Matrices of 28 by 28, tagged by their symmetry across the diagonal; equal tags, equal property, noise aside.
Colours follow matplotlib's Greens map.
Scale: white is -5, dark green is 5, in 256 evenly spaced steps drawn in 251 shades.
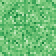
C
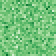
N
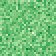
C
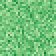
N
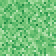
C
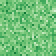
N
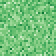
N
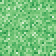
C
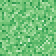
C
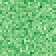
N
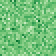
N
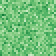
N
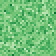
C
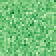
N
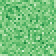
C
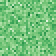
N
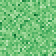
C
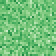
N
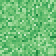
C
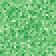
C
